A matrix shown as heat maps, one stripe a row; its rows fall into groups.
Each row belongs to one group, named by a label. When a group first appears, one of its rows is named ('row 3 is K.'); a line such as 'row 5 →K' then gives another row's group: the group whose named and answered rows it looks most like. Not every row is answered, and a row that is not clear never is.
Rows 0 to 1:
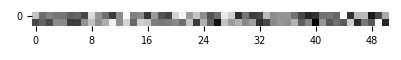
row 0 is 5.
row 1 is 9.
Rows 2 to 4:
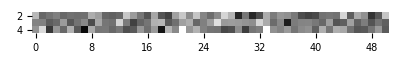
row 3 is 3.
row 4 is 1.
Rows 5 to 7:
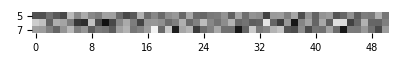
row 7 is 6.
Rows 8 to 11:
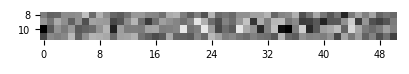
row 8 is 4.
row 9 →5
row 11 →9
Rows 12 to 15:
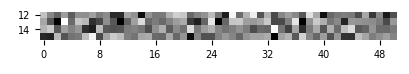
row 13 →4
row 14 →1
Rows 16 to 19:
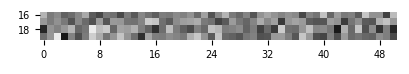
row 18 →9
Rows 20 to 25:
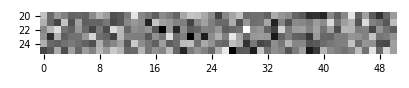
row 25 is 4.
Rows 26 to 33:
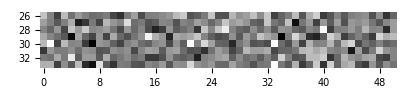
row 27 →3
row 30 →1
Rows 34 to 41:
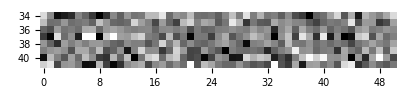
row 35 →5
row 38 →6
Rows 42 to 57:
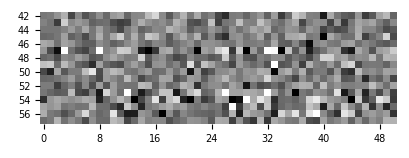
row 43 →4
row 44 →4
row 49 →1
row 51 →3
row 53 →3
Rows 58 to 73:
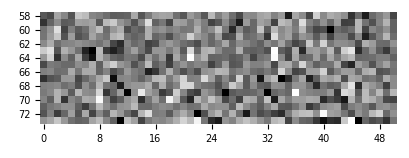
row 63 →1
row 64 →1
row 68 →5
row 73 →5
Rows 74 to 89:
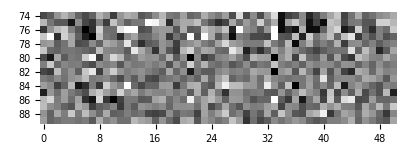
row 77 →1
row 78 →3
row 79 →5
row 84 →3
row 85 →9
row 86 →1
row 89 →5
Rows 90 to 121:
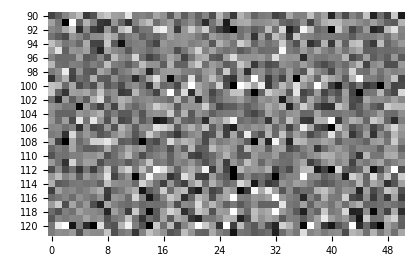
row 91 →4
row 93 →6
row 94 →1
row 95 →1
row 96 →3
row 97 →5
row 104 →6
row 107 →4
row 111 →4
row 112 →9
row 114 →5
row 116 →3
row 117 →1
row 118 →3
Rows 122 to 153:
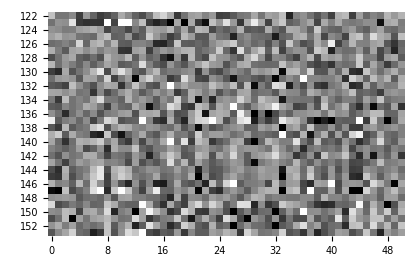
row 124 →6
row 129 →5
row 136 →5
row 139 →1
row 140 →6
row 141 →3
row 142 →3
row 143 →6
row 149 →5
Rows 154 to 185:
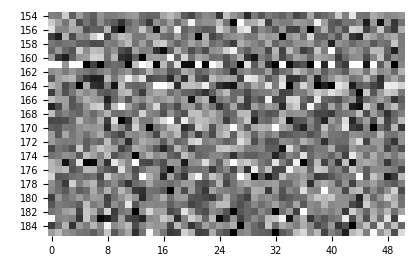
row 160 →6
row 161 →1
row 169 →6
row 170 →3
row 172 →5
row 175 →3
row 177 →5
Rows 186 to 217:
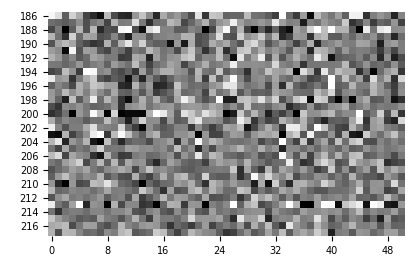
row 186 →1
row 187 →3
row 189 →4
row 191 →4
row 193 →3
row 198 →4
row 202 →6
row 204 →1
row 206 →1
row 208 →4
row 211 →5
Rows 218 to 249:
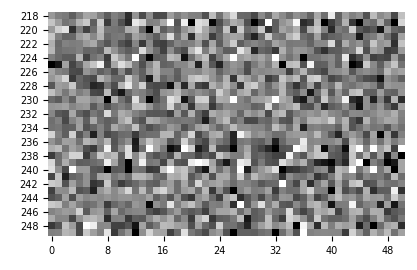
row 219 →6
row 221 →6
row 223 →5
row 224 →3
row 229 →1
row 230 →3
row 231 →6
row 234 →3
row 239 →5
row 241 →9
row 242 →1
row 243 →9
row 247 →6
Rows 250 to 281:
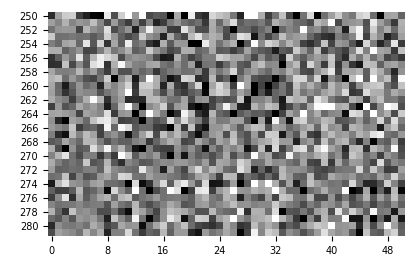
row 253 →5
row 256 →9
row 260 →5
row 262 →6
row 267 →4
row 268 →3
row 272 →5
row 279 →3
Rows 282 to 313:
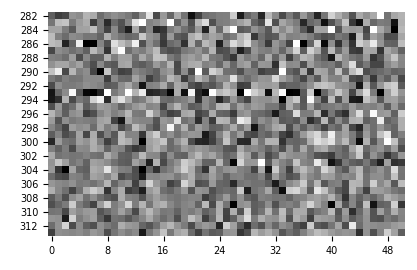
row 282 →4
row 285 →5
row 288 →9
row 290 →1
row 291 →3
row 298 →6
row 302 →5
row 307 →6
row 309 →9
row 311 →4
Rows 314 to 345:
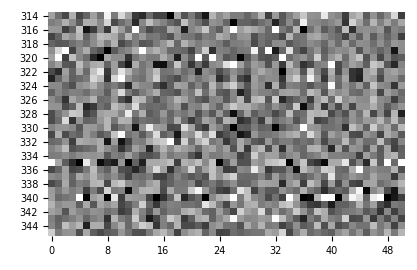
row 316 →3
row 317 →9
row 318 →6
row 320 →1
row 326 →4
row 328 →9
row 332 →6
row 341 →5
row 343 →3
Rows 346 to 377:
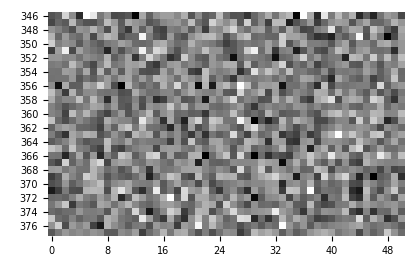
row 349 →5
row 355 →9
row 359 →6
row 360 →4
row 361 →5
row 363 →4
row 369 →3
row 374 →3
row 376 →1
